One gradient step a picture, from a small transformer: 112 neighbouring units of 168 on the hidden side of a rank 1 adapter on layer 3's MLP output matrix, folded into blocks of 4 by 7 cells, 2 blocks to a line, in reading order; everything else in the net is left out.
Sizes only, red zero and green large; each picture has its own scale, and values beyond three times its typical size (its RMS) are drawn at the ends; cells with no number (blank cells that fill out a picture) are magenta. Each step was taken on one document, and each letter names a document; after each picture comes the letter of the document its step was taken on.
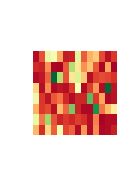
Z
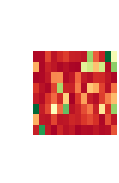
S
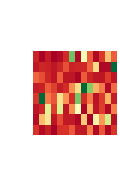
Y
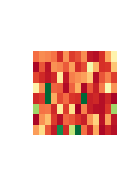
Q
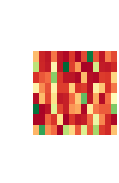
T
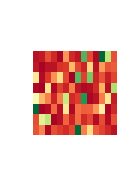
Q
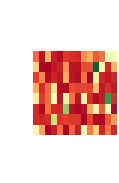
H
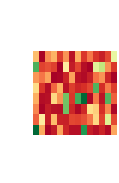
H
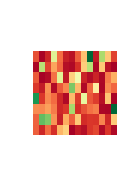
Z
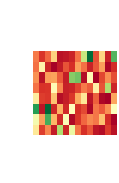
Z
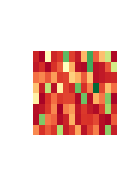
Q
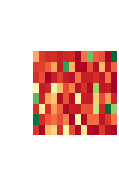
T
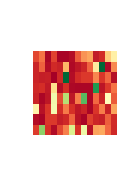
H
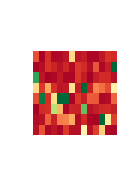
Y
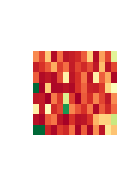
H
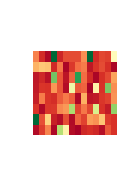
Z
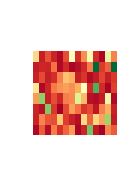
Y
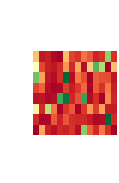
H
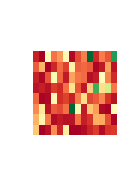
Z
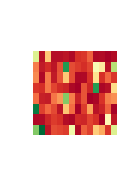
H
